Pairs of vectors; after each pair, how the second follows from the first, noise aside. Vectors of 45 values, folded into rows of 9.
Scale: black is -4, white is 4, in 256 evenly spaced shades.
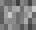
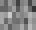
sign-scrambled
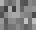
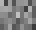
wrapped around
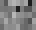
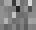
sign-scrambled
